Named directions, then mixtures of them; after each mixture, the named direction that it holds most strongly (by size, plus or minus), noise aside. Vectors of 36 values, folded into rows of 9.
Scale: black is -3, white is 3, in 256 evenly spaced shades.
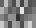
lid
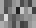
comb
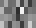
lid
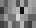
lid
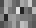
comb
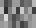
comb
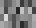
comb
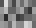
lid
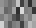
comb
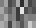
lid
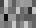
comb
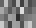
lid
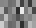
comb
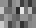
comb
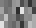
comb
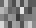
lid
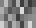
lid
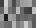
comb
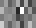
lid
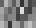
lid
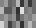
lid
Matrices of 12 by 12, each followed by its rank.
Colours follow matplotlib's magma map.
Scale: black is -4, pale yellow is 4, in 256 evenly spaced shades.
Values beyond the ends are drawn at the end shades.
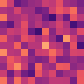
full rank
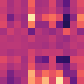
two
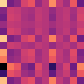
one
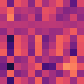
two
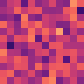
full rank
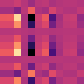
one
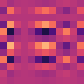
one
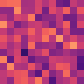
full rank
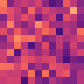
full rank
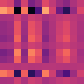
one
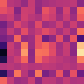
two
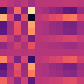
one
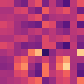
two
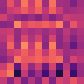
two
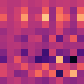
two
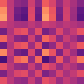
one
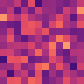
full rank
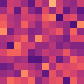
full rank
